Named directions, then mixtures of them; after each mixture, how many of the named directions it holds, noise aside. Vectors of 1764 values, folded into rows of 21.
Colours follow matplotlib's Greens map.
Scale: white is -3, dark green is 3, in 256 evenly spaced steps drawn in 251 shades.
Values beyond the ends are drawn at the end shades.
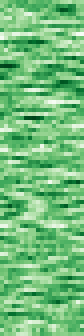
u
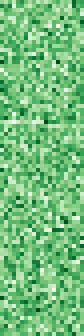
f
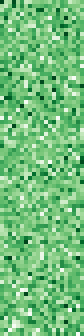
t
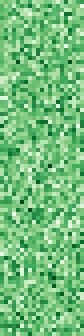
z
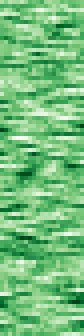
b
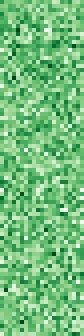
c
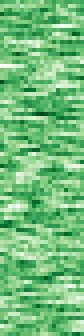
two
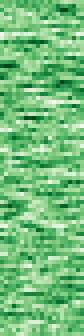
one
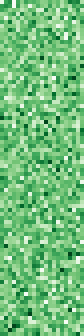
two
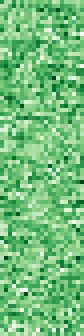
three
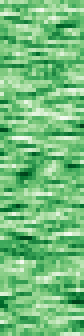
one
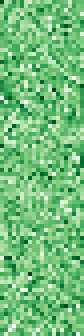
two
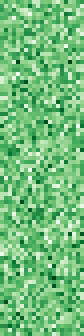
one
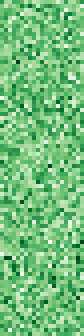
two
